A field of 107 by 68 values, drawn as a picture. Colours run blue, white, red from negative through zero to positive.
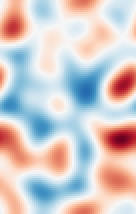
Odd rows or columns: none. Grain: smooth. Average level on the scale: 50%. Lone odd cells: none.
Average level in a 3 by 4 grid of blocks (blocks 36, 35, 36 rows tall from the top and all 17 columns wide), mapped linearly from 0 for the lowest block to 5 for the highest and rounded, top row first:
3 2 3 2
1 1 0 5
4 2 2 5
